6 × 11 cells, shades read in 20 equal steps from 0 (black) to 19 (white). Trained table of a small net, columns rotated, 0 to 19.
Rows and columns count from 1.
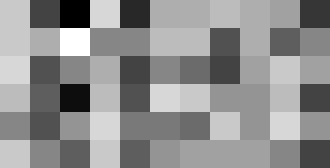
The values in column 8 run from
5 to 15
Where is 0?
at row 1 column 3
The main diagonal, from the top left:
15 13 10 14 9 11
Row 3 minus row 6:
1 -4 3 -2 -2 -1 -4 -7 0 5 7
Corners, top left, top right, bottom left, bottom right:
15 4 15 5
